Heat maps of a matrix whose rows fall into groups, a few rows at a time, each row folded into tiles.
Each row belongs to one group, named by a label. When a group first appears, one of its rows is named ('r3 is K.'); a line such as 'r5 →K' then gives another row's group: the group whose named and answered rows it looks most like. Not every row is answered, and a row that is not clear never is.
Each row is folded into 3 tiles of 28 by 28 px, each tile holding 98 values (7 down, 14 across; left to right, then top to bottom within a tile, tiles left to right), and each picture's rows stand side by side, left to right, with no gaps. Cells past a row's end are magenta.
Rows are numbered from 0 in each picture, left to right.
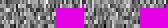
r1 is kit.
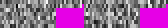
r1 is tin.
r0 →kit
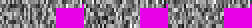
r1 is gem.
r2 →kit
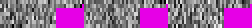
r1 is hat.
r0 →kit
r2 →kit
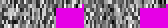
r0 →tin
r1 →hat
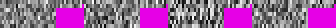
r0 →kit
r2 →tin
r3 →gem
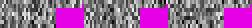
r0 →tin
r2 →gem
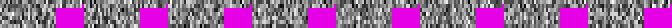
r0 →tin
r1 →kit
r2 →gem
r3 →hat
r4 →hat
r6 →kit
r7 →tin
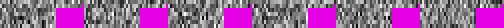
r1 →tin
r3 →gem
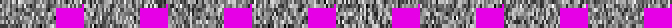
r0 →gem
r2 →hat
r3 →gem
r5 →gem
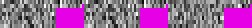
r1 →hat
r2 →kit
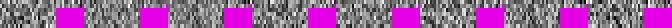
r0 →gem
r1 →kit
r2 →hat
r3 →gem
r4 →kit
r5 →tin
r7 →hat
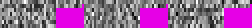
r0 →tin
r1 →hat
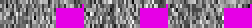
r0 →kit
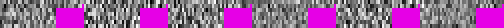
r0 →tin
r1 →tin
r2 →kit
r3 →kit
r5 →kit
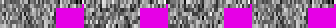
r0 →hat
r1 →gem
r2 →gem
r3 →hat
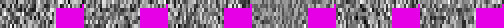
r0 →gem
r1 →gem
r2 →kit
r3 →tin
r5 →gem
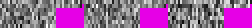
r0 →gem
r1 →hat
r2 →tin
